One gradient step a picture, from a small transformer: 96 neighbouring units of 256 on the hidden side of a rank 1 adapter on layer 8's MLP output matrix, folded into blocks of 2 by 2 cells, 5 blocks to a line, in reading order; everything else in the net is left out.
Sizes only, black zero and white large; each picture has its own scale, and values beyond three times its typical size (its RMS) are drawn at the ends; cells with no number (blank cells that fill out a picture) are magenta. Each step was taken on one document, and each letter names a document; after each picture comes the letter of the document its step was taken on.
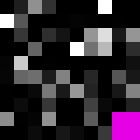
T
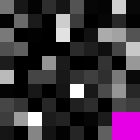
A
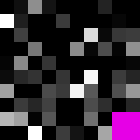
T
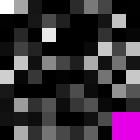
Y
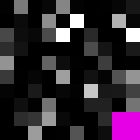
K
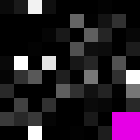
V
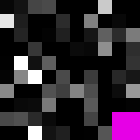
T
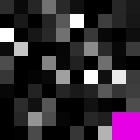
K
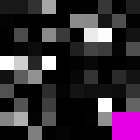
V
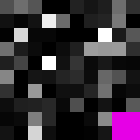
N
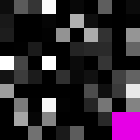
V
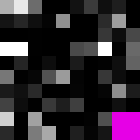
N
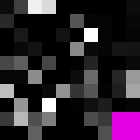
V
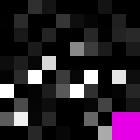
T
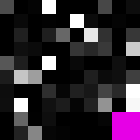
V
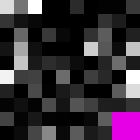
Y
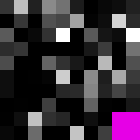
K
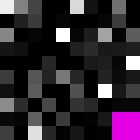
A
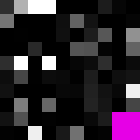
V
